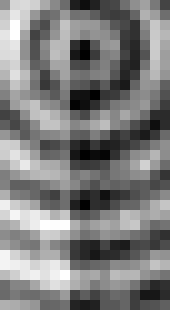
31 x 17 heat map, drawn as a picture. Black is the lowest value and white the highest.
Concentric rings centre on the top middle. The left part is higher, up to a seam about 40% of the way across. The bottom left is the ninth with the highest average. The ninth with the lowest average is the centre.
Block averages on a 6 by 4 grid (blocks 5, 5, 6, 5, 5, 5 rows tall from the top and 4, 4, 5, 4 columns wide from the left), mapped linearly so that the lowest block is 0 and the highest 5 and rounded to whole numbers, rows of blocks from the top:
5313 | 4202 | 3211 | 4202 | 5412 | 4421
